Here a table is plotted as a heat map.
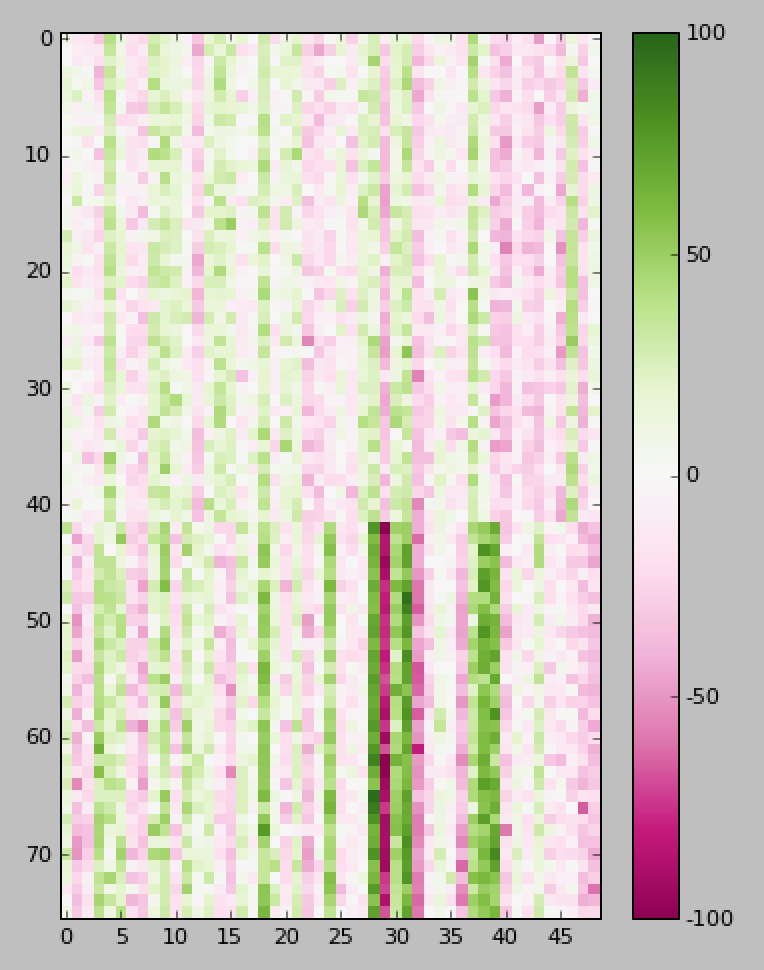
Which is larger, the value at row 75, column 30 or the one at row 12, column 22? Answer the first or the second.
the first
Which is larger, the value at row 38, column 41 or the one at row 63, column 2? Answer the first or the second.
the first
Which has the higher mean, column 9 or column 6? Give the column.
9
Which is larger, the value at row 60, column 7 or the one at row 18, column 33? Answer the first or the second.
the second
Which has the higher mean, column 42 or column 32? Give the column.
42
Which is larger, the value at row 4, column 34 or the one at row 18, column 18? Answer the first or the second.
the second
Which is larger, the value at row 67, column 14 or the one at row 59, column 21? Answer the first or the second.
the second
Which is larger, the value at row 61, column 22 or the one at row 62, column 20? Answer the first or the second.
the second
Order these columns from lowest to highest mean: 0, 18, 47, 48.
47, 48, 0, 18
